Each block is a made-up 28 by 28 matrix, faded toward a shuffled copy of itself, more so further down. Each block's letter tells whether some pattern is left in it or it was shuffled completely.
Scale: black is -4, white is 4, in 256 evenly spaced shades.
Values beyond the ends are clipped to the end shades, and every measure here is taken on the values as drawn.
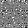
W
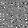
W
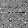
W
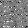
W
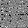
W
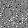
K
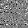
W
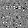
W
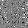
W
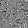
K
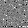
W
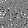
W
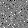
K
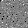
K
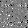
W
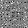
W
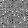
W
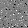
K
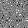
W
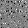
W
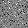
K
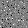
K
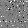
W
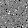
K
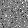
K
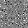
W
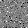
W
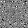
W
